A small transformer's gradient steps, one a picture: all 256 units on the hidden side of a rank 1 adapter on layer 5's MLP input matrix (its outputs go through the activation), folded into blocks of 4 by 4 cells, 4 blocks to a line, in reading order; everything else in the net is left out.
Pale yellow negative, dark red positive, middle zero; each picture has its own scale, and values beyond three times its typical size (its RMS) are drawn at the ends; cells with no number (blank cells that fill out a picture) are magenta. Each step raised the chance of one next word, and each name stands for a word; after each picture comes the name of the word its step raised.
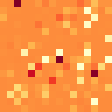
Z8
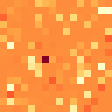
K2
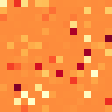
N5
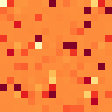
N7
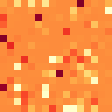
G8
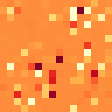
Z8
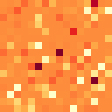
N7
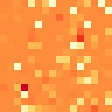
G8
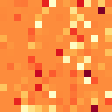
N7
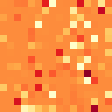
N7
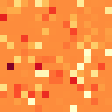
N5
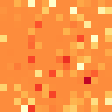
Z8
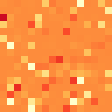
K2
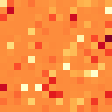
K2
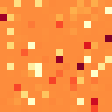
K2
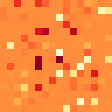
Z8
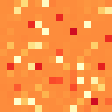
N5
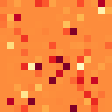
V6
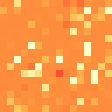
G8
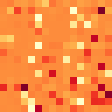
N5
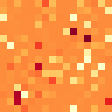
N7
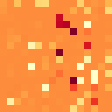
N5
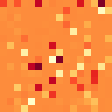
Z8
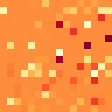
K2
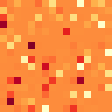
V6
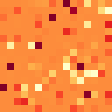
K2
